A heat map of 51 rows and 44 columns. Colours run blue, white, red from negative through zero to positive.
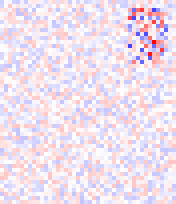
Odd patch: rougher, in the top right. Stripes: none. Roughest part: top right. Histogram: heavy tails on both sides.
